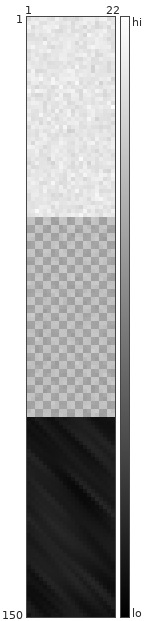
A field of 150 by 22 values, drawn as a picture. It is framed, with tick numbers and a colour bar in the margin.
The table splits into 3 rows of 1 panel. Panel 1,1: very high, fine-grained, faint in contrast. Panel 2,1: high, checkered. Panel 3,1: very low, slanting down to the right, faint in contrast.
